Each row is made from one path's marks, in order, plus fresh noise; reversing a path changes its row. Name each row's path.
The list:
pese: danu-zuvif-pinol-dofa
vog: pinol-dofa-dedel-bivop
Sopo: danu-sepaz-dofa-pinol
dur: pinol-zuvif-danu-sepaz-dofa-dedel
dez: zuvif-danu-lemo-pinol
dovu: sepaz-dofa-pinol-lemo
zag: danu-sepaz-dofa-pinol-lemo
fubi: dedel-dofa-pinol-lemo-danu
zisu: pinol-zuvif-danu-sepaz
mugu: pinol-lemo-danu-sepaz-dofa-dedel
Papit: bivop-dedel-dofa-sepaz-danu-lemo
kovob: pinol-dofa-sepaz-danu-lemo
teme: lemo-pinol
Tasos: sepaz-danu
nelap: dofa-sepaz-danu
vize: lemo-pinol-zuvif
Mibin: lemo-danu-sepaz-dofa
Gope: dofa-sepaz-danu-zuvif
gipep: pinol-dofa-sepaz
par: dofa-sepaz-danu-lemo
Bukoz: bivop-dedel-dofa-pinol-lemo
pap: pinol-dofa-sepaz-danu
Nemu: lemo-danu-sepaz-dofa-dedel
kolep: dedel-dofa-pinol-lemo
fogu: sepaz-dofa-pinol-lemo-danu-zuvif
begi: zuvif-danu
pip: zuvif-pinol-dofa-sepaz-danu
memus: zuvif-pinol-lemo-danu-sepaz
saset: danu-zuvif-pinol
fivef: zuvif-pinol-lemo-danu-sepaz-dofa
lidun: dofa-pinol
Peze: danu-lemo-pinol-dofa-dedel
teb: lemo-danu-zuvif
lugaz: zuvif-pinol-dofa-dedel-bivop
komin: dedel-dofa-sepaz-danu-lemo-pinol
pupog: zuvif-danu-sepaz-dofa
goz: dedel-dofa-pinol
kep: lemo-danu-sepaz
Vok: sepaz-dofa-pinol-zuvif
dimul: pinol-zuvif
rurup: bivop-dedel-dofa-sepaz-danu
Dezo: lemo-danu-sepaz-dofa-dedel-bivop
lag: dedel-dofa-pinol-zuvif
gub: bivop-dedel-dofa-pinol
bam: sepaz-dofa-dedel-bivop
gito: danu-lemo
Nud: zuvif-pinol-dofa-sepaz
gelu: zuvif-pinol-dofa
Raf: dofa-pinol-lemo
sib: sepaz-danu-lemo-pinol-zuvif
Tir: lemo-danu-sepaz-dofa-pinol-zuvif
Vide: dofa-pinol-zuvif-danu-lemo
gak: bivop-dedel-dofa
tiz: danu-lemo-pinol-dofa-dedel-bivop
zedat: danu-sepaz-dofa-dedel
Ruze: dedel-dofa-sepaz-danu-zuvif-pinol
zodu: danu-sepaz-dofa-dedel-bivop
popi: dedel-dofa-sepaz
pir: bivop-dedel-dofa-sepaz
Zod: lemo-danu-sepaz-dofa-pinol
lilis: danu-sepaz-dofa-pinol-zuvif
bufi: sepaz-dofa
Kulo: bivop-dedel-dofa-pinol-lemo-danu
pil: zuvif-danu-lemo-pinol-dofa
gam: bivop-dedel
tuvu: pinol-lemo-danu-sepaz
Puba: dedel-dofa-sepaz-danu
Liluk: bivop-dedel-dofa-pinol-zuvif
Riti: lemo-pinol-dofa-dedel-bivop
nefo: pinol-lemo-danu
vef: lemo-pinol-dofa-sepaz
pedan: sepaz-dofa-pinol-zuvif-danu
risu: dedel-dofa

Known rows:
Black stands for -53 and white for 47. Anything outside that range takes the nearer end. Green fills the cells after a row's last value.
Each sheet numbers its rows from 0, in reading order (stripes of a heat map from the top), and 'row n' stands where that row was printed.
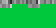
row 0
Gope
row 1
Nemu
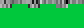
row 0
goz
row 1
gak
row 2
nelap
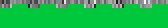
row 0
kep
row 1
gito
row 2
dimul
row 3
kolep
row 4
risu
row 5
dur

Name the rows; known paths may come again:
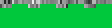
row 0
pir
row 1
fivef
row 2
goz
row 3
teme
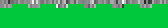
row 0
Puba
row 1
dur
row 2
Vok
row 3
kovob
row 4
Riti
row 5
bam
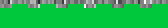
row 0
Nemu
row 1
Gope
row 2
dimul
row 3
Nud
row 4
begi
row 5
pil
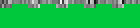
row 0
nefo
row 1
lilis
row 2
memus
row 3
lidun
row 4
pap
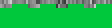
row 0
mugu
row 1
zedat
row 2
gito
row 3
par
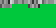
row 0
Dezo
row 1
Bukoz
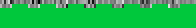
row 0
gipep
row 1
bufi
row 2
kolep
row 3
gak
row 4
Peze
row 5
kep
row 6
vef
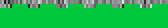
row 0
risu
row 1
tiz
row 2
tuvu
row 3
gelu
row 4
fubi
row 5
dovu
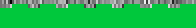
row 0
nelap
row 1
Liluk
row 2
pedan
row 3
gub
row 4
lag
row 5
zisu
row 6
popi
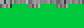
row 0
vog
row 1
Zod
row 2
Mibin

